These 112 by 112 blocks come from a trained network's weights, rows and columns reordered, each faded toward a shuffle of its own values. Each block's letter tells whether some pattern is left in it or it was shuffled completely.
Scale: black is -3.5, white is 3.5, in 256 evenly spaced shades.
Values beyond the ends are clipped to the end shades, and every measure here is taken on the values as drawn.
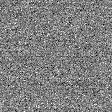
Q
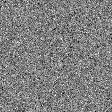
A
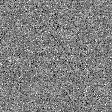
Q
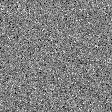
A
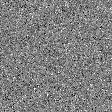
A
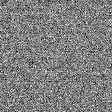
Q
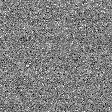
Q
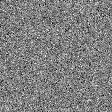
A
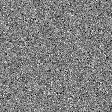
A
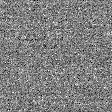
Q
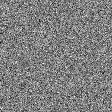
A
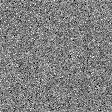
A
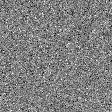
A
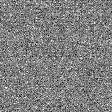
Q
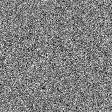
Q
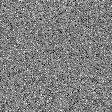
A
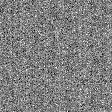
Q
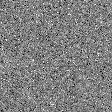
A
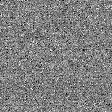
Q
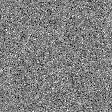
A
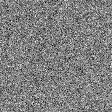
Q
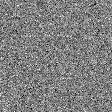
A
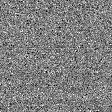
Q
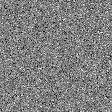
A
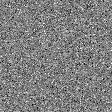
A
